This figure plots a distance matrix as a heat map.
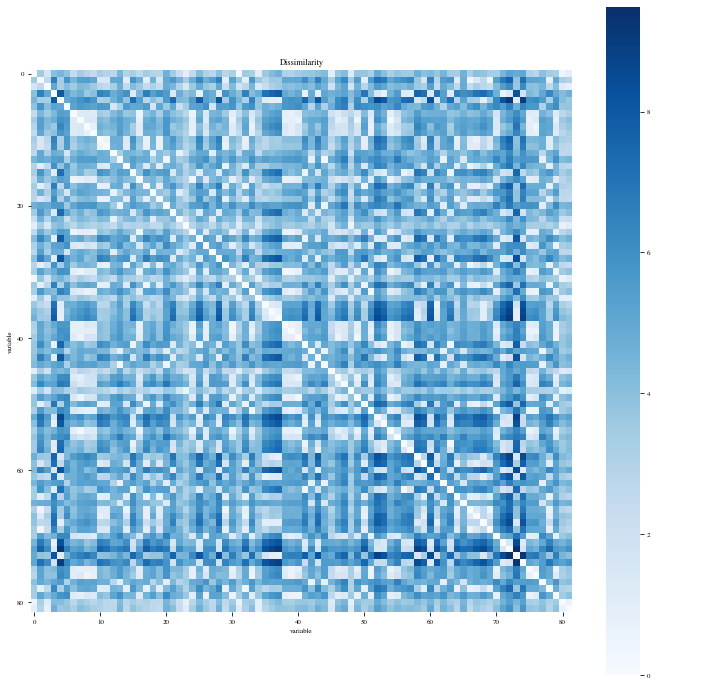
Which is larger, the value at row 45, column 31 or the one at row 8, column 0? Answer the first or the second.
the second
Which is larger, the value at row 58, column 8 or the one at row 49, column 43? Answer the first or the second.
the first
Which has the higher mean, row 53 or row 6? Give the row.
53
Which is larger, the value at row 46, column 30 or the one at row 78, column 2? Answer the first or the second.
the second
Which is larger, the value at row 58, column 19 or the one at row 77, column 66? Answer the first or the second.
the second
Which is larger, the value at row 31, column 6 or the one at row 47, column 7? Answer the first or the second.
the first
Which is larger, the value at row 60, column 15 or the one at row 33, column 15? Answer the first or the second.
the second
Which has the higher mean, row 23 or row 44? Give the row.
44
